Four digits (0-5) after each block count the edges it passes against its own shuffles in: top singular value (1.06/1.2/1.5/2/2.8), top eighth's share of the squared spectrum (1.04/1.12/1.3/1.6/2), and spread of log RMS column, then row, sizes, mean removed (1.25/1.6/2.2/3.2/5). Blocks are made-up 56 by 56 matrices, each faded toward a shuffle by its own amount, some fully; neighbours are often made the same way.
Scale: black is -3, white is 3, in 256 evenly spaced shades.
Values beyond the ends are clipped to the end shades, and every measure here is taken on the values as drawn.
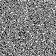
0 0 0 0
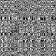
4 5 3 3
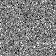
2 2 0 0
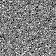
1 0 0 0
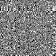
3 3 2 1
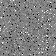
2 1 0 0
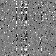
4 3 2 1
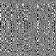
4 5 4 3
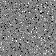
0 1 0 0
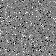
0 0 0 0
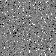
2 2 1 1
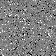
0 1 0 0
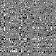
4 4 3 2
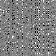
4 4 3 2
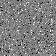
1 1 0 0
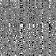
4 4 3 2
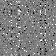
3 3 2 0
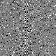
3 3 2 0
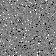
0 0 0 0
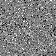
0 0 0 1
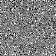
1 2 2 2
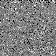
1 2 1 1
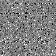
1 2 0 2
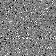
1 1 0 1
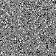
0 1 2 2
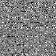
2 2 2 3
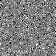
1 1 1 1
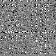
2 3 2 3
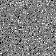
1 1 1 1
